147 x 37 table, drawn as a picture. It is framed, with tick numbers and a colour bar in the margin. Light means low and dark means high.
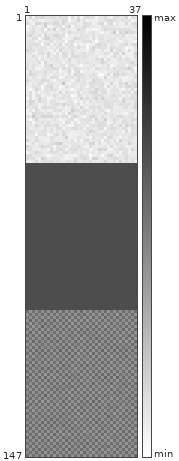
The table splits into 3 rows of 1 panel. Panel 1,1: very low, fine-grained, faint in contrast. Panel 2,1: high, flat. Panel 3,1: middling, checkered.
